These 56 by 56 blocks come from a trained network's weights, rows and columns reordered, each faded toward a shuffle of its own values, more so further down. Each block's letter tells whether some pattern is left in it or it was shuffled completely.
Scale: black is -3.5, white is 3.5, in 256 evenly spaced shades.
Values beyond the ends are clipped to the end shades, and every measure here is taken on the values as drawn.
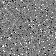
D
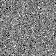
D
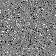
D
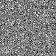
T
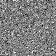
T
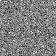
D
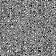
T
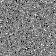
D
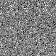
D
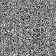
T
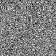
T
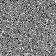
D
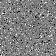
D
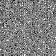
T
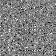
T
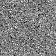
D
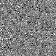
T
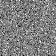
D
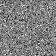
D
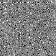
T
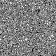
D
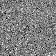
D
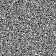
D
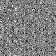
T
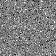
D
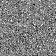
D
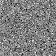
D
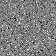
D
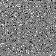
T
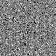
T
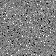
D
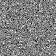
D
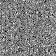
T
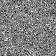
D
